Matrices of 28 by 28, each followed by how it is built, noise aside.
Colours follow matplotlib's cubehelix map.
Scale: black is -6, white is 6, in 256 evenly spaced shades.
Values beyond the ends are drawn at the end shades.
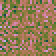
low rank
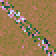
banded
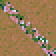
banded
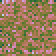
low rank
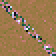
banded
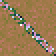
banded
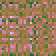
low rank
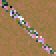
banded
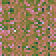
low rank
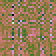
low rank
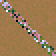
banded
